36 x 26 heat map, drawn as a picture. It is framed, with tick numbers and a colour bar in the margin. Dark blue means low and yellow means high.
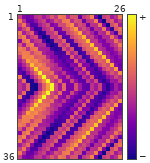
No single row or column stands out from its neighbours. The top and bottom halves mirror each other. There is no overall slope. The histogram is bell-shaped. The ninth with the highest average is the middle left.
